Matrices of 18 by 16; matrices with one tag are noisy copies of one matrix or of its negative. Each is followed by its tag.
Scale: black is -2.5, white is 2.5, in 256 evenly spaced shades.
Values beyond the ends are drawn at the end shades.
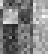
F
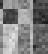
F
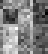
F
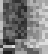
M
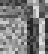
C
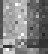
M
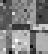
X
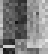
M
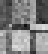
X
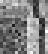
C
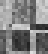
X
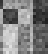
F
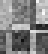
X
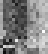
M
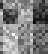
F
